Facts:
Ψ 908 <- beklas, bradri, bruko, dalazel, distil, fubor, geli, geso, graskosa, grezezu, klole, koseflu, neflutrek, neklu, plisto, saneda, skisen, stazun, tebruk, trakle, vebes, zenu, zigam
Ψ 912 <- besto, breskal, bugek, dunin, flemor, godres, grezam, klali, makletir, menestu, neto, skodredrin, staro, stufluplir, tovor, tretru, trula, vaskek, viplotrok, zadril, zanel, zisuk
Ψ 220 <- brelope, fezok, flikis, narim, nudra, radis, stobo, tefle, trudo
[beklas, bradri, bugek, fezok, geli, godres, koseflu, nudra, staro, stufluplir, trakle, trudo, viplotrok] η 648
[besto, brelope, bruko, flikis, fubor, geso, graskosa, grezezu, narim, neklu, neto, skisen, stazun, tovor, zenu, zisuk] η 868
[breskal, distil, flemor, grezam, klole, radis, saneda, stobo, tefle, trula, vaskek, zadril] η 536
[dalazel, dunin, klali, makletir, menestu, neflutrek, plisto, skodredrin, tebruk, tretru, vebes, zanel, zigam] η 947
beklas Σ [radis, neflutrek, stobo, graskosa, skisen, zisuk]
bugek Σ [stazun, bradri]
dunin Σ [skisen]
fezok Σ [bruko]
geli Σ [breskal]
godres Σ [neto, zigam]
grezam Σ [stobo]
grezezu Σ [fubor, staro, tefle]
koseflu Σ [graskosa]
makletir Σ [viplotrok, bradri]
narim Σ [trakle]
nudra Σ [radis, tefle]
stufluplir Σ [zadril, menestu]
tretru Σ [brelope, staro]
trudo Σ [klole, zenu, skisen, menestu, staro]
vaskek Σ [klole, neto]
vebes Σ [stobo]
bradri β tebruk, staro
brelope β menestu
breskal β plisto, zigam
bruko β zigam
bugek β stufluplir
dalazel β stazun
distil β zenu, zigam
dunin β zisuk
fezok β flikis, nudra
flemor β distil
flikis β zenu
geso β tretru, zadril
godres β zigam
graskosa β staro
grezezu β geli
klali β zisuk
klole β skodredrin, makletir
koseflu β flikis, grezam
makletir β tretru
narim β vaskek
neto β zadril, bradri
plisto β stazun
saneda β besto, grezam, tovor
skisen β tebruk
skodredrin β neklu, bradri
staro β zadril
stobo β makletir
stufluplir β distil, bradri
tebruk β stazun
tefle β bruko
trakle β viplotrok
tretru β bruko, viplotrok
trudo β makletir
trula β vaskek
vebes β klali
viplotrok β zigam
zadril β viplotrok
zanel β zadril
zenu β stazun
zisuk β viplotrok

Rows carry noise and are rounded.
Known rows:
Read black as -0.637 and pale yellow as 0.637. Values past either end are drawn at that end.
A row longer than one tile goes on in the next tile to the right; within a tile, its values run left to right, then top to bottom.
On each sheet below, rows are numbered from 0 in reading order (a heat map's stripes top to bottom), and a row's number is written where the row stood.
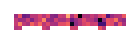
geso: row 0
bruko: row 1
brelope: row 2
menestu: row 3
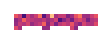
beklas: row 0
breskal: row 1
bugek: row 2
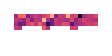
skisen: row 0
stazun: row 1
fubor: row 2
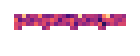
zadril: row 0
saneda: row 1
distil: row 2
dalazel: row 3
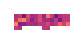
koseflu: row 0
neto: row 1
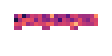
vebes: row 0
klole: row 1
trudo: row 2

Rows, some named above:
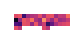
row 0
menestu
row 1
zenu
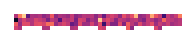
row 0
skodredrin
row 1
stobo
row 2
radis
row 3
grezam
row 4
bradri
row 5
beklas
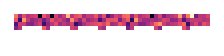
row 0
trula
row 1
geli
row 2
zenu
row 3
klali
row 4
trula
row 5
trakle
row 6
tebruk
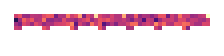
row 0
neflutrek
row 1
neklu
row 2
zigam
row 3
nudra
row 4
stobo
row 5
tretru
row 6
viplotrok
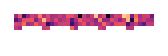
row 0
klali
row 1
flikis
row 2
geli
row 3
zisuk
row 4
vaskek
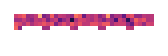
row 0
staro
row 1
tefle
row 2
zanel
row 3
klole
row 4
neflutrek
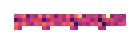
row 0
makletir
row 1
tretru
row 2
plisto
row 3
dalazel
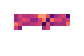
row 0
godres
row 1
narim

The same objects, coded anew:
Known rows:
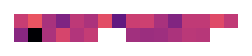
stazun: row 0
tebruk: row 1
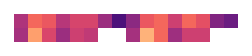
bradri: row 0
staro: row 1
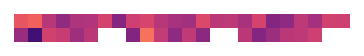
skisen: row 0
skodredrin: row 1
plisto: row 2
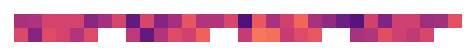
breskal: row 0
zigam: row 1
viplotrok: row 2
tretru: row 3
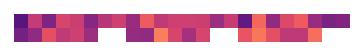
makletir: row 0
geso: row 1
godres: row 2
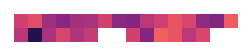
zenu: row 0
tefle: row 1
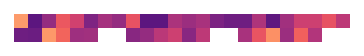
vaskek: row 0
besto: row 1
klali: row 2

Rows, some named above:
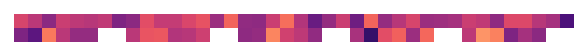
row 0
fubor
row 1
zanel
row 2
stobo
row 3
bruko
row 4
beklas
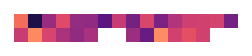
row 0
saneda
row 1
zisuk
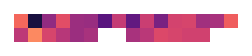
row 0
saneda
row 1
tretru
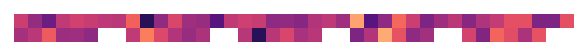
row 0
neflutrek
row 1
saneda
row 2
flikis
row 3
trula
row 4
tefle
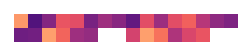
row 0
vaskek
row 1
trakle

